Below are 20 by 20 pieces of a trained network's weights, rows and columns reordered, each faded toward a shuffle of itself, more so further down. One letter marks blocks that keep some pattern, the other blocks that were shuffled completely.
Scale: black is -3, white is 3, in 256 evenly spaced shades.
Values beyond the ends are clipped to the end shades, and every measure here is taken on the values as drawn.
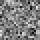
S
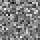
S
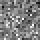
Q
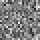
S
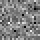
S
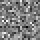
Q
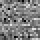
S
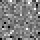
S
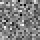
Q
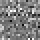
S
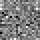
S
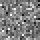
Q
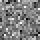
Q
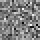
Q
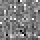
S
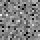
Q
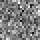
Q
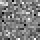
Q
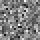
Q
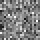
S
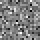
Q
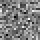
Q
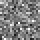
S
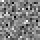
Q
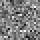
Q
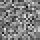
Q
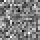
S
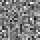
Q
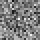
Q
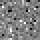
S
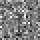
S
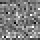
S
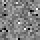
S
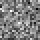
Q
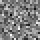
Q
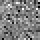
Q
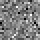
Q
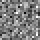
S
